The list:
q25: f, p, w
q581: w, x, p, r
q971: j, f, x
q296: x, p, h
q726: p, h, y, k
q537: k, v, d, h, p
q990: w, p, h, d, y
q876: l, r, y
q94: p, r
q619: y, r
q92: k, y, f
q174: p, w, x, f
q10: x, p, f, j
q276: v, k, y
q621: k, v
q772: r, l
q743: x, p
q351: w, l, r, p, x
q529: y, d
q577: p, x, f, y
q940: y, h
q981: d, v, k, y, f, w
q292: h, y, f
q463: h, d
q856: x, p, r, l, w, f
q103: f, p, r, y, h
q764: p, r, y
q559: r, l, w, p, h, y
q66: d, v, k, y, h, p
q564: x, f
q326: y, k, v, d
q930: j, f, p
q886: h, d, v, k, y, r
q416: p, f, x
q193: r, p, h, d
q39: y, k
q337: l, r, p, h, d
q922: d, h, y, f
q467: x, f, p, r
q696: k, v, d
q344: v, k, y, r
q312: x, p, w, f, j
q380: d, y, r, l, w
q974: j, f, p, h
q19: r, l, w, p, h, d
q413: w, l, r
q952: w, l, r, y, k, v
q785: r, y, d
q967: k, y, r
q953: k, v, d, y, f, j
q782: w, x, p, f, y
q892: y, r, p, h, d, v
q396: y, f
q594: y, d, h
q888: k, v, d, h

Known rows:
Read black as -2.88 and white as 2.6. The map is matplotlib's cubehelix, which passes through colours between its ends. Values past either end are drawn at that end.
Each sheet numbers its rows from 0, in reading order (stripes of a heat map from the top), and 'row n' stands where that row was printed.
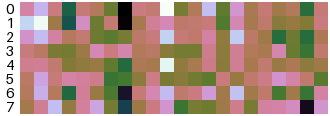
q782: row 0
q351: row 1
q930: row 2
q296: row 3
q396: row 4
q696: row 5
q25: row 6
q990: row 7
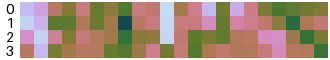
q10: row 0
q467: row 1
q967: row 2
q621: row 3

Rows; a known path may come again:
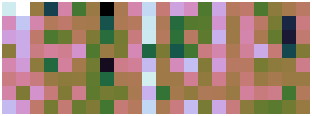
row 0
q856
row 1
q764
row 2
q103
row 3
q537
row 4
q174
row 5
q396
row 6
q922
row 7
q10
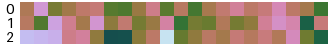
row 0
q621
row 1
q594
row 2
q953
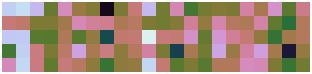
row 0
q380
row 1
q296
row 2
q467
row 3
q726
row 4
q967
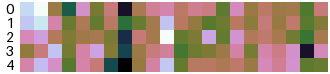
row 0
q351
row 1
q876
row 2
q577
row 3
q990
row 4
q981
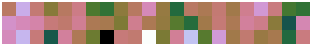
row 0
q276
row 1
q193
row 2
q782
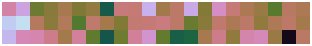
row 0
q416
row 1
q772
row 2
q892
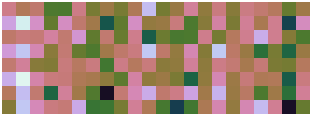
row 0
q292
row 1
q19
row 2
q888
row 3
q930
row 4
q743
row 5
q337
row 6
q25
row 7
q66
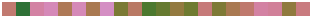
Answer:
q463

